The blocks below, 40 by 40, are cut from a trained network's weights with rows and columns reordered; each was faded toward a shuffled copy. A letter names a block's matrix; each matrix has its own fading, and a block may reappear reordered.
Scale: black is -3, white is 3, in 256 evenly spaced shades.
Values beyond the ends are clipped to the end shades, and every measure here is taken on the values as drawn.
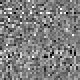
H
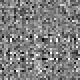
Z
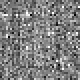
Z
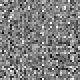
H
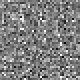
H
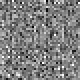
Z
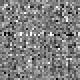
Z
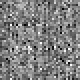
Z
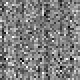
Z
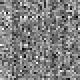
Z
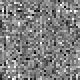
Z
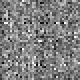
Z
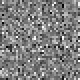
H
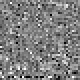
H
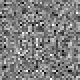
H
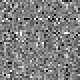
H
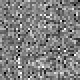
H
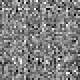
Z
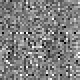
Z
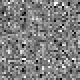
H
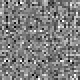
Z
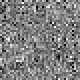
H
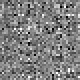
H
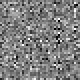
H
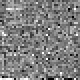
H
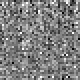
Z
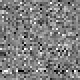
H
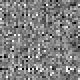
Z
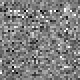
H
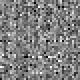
Z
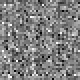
Z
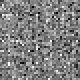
Z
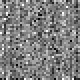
Z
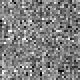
Z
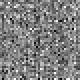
Z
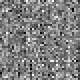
Z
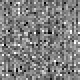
Z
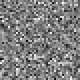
H
